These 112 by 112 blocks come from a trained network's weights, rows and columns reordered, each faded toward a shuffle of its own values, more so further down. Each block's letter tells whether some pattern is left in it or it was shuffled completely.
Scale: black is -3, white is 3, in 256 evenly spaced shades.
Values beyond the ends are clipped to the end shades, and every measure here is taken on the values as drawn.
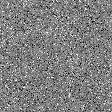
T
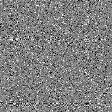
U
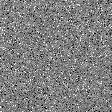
T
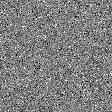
T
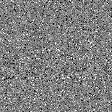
U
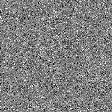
U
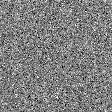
T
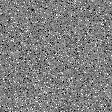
T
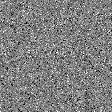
U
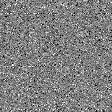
U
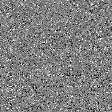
U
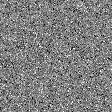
T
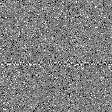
U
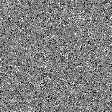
U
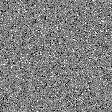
T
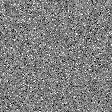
T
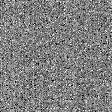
U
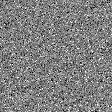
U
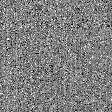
U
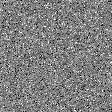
T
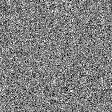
U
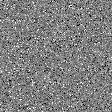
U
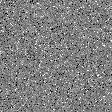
T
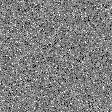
T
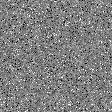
T
